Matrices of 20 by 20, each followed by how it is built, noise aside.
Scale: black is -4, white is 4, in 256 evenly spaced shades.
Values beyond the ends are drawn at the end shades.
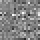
low rank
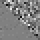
upper triangular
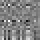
low rank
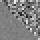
upper triangular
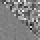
upper triangular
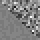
upper triangular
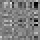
low rank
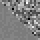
upper triangular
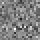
low rank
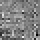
low rank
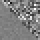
upper triangular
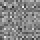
low rank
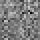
low rank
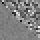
upper triangular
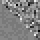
upper triangular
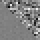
upper triangular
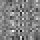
low rank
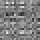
low rank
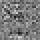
low rank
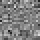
low rank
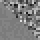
upper triangular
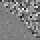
upper triangular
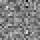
low rank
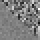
upper triangular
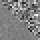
upper triangular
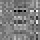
low rank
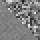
upper triangular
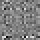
low rank
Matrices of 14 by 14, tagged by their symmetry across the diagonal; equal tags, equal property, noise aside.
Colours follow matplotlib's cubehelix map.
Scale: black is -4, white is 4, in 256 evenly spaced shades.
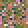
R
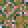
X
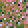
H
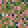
R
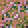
X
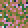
H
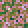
X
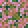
X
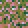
R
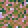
R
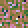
H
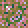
X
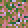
R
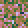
H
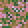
H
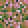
H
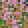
R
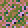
X
